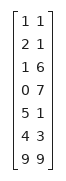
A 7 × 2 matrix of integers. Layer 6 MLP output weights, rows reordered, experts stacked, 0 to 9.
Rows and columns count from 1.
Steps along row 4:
up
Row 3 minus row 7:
-8 -3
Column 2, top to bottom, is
1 1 6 7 1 3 9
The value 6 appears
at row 3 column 2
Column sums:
22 28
